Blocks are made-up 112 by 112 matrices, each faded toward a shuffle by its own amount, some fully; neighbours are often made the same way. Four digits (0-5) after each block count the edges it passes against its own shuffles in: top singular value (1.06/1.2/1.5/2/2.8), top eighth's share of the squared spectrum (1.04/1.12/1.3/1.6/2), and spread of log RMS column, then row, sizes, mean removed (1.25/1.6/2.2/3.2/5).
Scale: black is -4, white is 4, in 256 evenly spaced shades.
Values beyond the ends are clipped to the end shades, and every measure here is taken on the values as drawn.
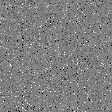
3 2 1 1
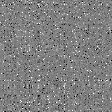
4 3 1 1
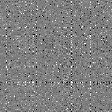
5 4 3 2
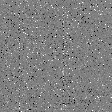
3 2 1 0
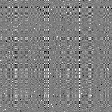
5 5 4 3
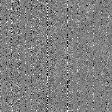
3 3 4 0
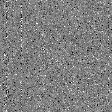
2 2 2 0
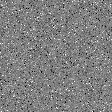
0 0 0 0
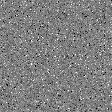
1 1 1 0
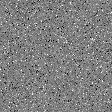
0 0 0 0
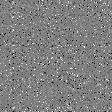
4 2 1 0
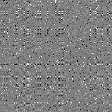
5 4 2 2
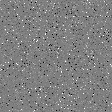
2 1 0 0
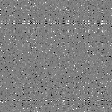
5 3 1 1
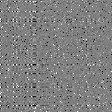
5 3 2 2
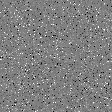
0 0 0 0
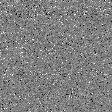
1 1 0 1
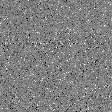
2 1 0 1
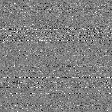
2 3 0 4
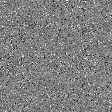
0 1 0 1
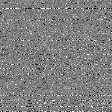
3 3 0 3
